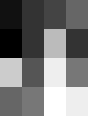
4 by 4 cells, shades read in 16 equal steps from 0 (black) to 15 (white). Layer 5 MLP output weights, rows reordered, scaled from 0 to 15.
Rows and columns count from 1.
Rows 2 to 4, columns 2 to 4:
3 11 3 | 5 14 7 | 7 15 14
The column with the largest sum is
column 3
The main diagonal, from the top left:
1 3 14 14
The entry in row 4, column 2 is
7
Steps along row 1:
up up up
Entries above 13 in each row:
0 0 1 2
